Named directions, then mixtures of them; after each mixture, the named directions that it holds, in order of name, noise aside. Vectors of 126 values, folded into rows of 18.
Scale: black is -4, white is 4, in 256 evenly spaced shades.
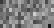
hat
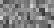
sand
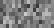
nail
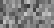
nail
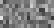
sand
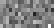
hat, sand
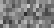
nail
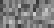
hat, nail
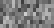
nail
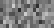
nail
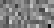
hat, sand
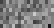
hat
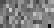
hat, sand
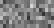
sand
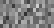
hat, nail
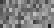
hat
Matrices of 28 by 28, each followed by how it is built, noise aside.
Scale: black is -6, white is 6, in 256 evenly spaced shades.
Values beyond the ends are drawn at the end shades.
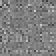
low rank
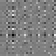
low rank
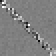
banded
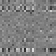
low rank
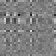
low rank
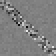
banded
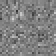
low rank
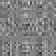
low rank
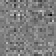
low rank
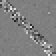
banded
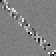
banded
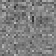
low rank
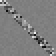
banded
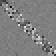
banded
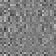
low rank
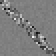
banded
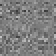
low rank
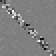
banded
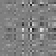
low rank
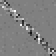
banded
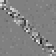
banded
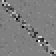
banded
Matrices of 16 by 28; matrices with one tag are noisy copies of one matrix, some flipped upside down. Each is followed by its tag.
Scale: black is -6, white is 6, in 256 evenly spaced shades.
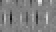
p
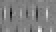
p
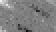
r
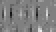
p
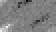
r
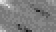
r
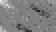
r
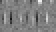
p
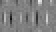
p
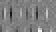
p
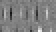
p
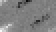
r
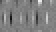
p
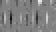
p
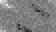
r
